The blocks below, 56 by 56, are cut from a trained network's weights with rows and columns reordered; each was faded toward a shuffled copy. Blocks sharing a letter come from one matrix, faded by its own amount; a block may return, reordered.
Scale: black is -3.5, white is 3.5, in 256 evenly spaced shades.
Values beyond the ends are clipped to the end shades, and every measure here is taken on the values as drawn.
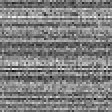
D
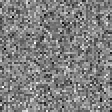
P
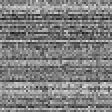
D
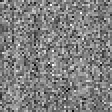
P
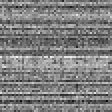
D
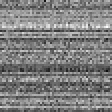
D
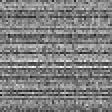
D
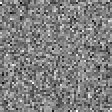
P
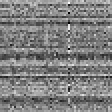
D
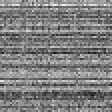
D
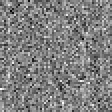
P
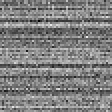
D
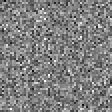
P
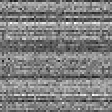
D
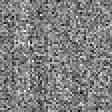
P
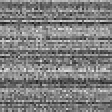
D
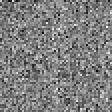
P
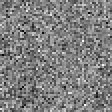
P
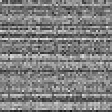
D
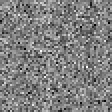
P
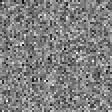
P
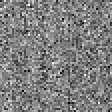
P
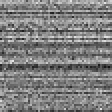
D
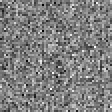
P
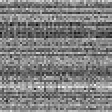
D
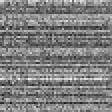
D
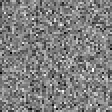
P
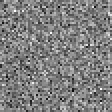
P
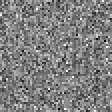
P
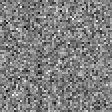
P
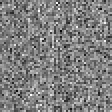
P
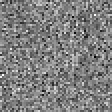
P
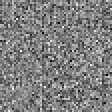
P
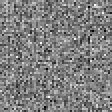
P
